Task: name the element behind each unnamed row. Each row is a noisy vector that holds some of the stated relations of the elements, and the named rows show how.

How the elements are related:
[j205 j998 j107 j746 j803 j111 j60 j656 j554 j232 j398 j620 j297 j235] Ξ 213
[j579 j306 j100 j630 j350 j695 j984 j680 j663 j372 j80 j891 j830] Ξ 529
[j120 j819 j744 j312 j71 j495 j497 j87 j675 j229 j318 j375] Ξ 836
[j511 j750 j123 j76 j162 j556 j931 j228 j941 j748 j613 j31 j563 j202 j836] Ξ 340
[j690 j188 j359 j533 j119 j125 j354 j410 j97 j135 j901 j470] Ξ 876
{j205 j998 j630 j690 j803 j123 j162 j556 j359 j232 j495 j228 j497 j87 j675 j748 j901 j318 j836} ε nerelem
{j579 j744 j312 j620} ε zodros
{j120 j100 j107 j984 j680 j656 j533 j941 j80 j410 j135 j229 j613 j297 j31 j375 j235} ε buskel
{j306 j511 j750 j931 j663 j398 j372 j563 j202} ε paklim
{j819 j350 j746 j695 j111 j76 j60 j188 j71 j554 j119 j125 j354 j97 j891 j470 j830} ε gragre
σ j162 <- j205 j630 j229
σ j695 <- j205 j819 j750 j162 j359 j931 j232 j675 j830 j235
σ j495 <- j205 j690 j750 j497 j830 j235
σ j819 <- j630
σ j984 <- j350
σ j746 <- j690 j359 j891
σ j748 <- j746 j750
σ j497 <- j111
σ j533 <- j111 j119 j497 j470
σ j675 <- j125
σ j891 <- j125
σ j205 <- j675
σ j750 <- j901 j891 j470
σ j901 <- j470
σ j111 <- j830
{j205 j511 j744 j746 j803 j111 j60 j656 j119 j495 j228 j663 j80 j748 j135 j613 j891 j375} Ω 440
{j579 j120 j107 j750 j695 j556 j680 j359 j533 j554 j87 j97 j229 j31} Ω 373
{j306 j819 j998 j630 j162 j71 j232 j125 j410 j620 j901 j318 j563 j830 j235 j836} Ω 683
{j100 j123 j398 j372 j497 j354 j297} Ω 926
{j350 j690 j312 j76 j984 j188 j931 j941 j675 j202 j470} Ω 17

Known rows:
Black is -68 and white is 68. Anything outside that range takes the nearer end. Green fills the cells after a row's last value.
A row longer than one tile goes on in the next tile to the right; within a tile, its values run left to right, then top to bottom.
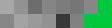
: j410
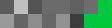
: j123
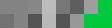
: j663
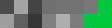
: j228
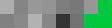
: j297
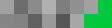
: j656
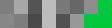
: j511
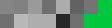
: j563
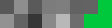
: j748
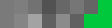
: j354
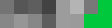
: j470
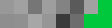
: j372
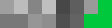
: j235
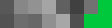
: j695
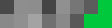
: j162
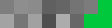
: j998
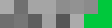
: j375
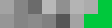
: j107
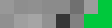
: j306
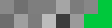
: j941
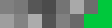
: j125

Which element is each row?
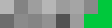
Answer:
j120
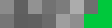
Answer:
j744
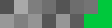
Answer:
j630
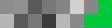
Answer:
j87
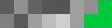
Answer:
j350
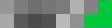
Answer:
j495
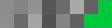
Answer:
j819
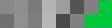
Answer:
j750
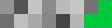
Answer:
j229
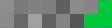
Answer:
j620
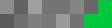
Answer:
j312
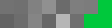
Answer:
j554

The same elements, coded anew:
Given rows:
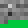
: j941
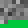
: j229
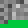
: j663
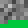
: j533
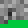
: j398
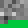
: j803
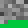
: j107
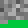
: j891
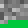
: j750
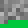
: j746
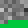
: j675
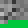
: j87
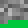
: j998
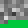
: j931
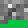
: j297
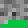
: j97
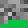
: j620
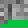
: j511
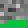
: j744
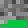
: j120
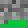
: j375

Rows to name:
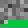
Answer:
j901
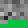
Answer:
j556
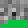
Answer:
j188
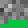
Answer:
j680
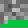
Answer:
j563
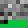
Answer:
j984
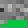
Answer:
j695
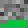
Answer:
j235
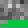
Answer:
j579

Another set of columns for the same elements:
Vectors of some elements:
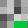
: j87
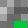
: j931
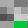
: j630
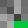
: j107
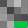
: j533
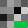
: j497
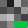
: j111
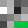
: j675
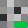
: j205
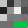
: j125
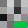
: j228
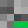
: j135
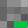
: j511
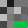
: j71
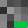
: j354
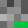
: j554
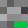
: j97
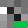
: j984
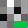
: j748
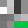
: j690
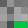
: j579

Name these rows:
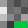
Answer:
j350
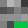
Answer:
j695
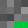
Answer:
j398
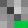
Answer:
j680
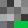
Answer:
j119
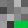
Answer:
j891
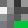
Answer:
j202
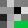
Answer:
j495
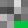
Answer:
j229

